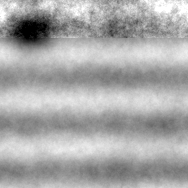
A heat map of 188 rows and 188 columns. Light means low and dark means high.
Lone odd cells: none. Ninth with the lowest average: top right. Bumps: one, in the top left. Ninth with the highest average: top left. Seam: horizontal, 20% of the way down, the bottom part calmer. Stripes: horizontal, repeating 4 times.
